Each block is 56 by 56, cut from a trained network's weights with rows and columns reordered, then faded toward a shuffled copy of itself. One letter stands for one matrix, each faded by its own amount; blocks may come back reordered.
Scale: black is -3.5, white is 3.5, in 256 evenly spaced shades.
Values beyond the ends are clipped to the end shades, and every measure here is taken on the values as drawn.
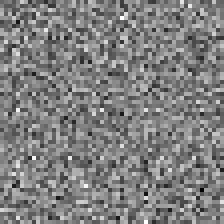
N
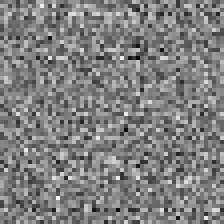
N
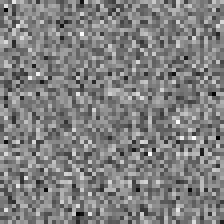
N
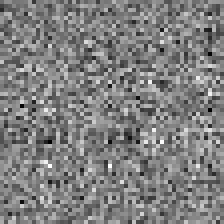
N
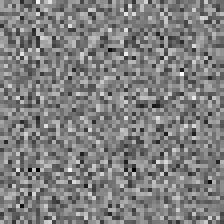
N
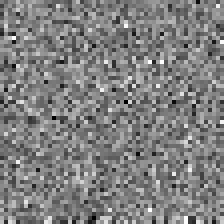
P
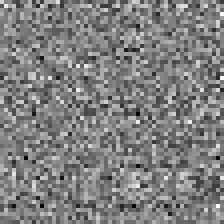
N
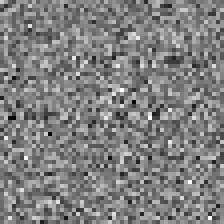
P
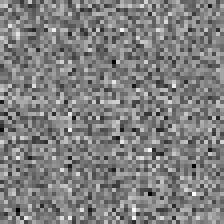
N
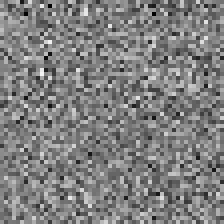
N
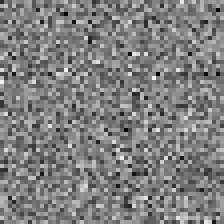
P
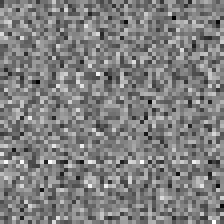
P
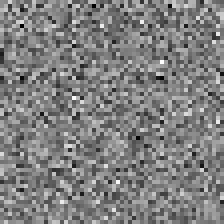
N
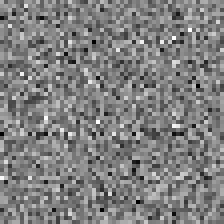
P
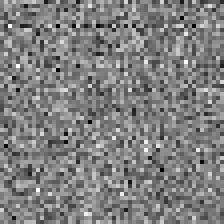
P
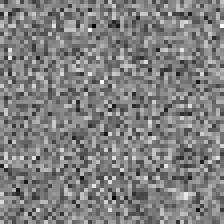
P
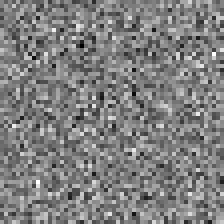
N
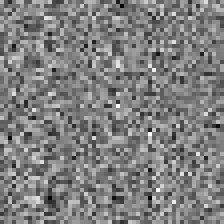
N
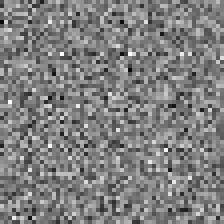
P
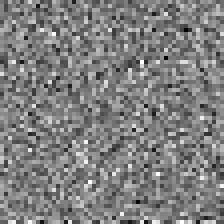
P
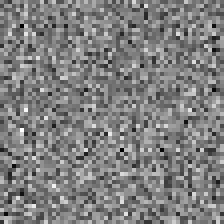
N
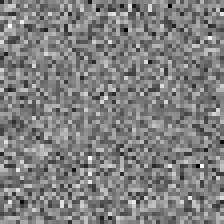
P
